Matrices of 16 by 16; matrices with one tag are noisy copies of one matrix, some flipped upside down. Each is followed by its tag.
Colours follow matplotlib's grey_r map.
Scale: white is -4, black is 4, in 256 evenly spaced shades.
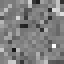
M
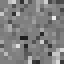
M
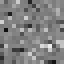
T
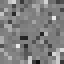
M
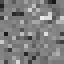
T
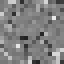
M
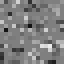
T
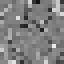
M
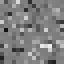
T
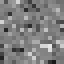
T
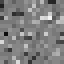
T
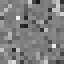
M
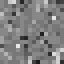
M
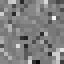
M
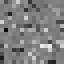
T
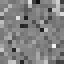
M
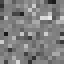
T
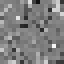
M
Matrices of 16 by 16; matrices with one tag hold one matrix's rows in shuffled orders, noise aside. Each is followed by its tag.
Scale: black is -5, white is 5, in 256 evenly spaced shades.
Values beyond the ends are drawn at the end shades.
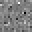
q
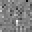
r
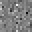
r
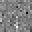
r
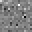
q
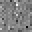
r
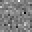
q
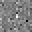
r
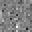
r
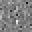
r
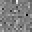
r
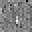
r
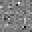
q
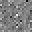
r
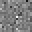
r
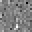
r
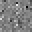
r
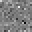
q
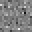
q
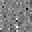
r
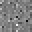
r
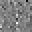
r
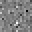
r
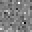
q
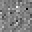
r
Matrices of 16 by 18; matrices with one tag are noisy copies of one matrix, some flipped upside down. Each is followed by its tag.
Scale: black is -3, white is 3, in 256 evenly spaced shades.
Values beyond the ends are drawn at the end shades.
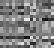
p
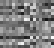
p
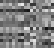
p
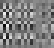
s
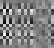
s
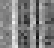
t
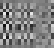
s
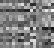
p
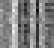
t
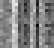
t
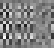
s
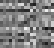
p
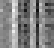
t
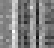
t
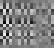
s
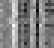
t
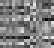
p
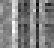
t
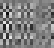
s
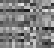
p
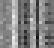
t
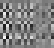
s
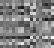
p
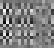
s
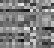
p
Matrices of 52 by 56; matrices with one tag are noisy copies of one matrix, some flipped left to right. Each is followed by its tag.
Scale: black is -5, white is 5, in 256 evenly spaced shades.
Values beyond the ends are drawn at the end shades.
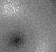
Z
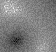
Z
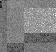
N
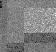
N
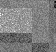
N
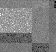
N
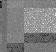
N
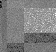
N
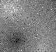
Z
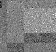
N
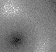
Z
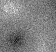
Z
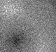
Z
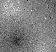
Z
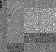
N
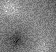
Z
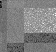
N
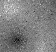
Z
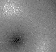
Z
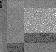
N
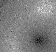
Z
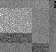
N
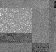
N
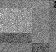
N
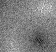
Z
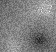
Z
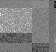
N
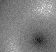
Z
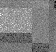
N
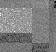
N
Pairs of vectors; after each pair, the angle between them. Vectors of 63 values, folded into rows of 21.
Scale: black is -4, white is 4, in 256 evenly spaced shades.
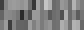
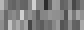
nearly opposite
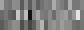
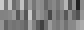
partly opposed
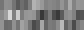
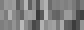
partly aligned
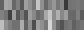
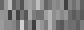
nearly parallel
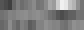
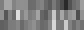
partly opposed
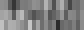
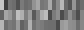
partly aligned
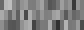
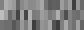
nearly parallel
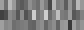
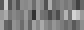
partly opposed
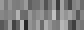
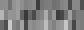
partly aligned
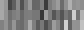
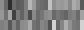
partly aligned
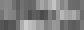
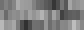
nearly opposite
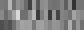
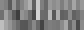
nearly opposite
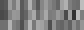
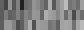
partly aligned
